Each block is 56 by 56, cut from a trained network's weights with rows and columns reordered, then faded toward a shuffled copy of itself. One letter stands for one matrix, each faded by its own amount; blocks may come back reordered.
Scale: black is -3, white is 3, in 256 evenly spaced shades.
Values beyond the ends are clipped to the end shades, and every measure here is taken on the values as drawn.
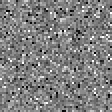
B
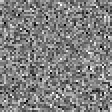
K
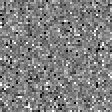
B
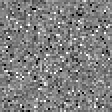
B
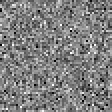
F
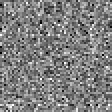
F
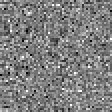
F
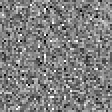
F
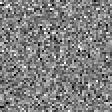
K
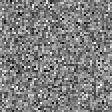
K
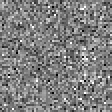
F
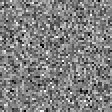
K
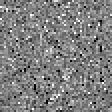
B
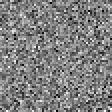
K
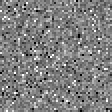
B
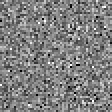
F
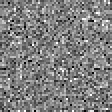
K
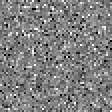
B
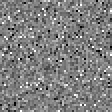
B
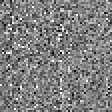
F
